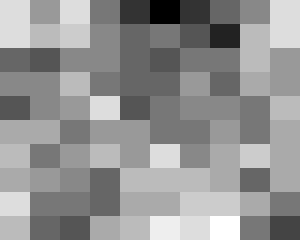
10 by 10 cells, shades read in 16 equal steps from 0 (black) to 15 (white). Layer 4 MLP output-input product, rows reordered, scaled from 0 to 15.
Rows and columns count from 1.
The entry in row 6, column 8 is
9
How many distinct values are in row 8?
5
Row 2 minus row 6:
3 1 5 -1 -3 0 -2 -7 4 3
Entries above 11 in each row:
3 3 0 0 1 0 2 0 3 3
